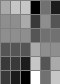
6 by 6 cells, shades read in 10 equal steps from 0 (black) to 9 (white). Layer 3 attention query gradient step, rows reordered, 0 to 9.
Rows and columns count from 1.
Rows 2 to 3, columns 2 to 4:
5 6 2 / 5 5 3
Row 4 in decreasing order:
6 5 5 3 3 3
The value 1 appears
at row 1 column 6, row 5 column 3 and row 6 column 2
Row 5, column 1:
2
